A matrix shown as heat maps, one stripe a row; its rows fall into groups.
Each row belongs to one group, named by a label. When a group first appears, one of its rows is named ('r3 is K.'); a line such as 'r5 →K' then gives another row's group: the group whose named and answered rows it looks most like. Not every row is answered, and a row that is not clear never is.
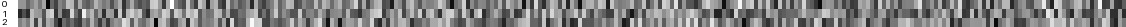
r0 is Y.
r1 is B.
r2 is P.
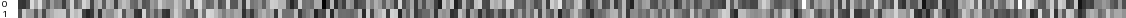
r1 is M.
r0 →B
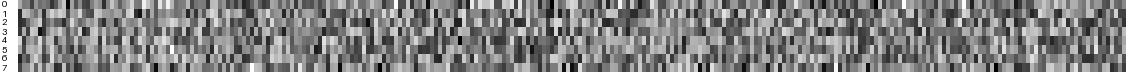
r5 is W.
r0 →Y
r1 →M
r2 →B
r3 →M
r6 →B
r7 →P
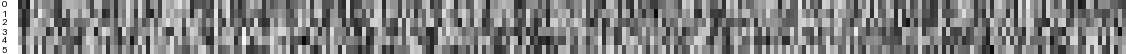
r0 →B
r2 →B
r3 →W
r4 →W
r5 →W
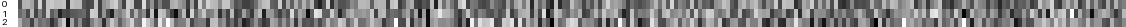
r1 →P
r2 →Y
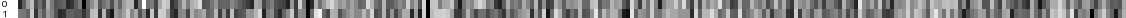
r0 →P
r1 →P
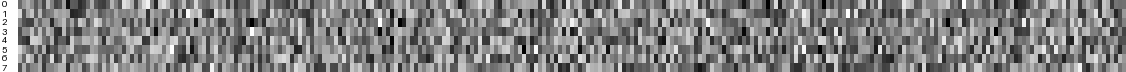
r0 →P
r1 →W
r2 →Y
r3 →P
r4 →B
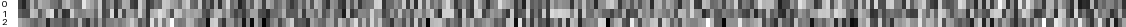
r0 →B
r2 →Y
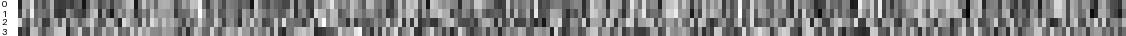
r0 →P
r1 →P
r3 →M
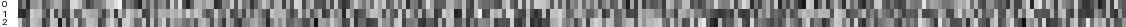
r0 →M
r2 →W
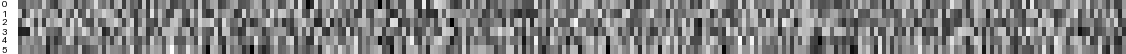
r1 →W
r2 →M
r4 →Y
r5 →Y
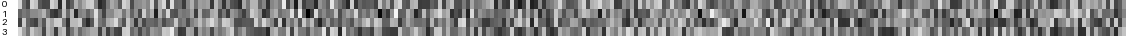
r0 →W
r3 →W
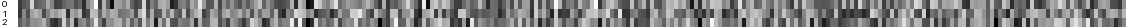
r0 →P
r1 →M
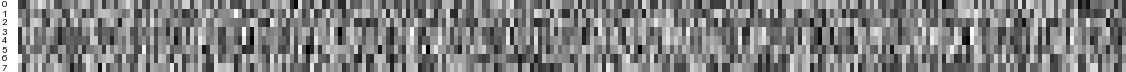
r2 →W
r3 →P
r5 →Y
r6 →W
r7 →W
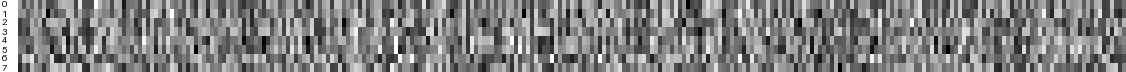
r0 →Y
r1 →Y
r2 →M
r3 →M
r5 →Y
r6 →P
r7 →M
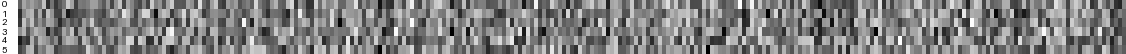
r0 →Y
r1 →P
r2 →P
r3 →Y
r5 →P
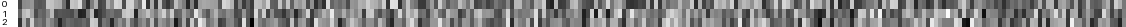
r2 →P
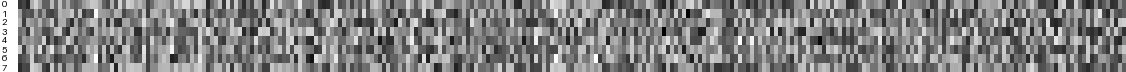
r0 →B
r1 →Y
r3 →M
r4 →Y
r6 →P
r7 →B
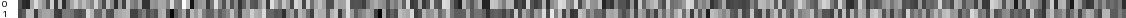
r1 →P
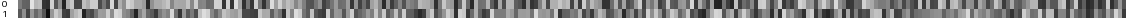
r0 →B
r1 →M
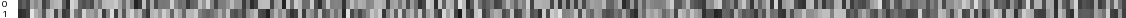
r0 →M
